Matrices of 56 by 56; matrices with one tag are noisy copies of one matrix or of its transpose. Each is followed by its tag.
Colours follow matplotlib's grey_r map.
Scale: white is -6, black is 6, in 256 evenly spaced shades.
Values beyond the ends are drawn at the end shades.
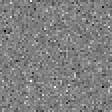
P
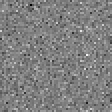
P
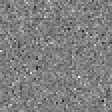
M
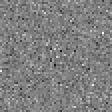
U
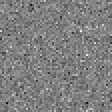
P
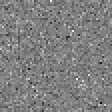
M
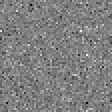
P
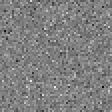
P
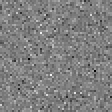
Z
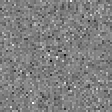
U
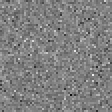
Z
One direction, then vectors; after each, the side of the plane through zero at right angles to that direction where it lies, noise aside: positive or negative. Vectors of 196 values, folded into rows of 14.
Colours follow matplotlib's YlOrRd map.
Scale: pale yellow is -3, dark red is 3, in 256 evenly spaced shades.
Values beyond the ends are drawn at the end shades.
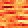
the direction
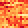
positive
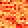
positive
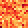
positive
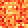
negative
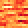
negative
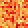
positive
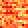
positive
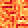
positive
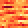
positive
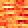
negative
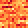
positive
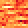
negative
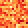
negative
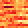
positive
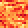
negative
